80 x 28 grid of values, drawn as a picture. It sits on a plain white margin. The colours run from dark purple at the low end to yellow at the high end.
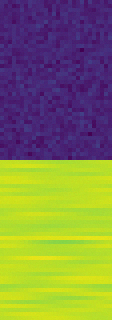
It is made of 2 by 1 panels. Panel 1,1: very low, fine-grained, faint in contrast. Panel 2,1: very high, streaked across, faint in contrast.
